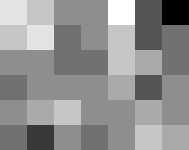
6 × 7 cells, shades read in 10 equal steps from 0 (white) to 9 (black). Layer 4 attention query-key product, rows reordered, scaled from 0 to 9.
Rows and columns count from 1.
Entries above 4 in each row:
2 3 3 2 0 3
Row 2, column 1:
2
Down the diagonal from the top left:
1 1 5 4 4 2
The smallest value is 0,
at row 1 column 5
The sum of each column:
21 21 24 26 15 26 30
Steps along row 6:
up down up down down up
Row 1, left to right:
1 2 4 4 0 6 9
